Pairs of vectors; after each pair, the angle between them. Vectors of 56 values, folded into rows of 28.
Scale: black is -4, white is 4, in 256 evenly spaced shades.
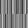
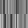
partly aligned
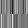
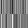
nearly parallel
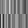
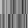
partly aligned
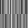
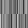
partly opposed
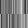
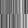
nearly parallel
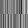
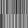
orthogonal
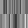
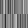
partly opposed
